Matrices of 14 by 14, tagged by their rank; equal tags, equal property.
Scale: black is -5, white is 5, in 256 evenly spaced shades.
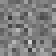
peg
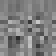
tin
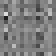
peg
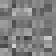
tin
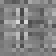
tin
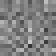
peg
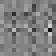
peg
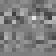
peg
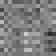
peg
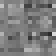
peg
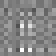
tin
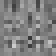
peg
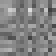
tin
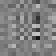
tin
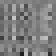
tin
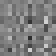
tin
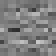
peg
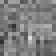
peg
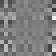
tin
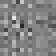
peg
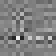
tin
